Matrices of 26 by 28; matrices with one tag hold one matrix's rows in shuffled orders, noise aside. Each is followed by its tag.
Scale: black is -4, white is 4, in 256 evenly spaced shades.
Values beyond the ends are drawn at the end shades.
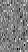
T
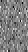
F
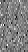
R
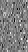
T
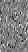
F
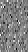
R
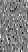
F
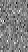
R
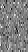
R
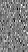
T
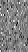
R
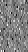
R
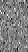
R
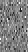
F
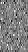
R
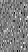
T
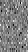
F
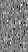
T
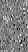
T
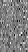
T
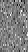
T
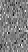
F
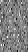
R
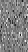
F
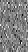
F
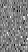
T
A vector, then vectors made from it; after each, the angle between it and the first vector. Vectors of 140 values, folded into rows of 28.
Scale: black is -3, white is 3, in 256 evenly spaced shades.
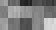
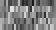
partly aligned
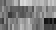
nearly opposite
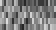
partly aligned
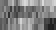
nearly opposite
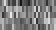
partly aligned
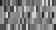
orthogonal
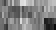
nearly opposite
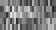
partly aligned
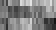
nearly opposite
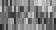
partly opposed
